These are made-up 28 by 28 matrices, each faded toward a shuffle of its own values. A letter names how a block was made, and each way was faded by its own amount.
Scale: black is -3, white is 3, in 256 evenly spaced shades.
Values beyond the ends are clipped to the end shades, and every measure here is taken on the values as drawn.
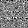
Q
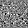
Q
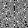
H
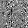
H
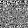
Q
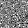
H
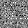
Q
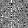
H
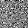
Q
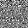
Q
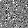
H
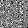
H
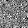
Q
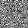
Q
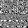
Q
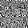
Q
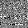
Q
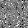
H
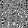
H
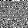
Q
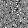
H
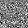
Q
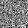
Q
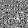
Q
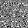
Q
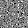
H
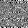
Q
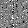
H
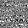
Q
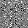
H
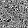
Q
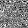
Q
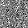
H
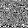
Q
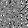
H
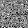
Q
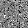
H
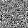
Q
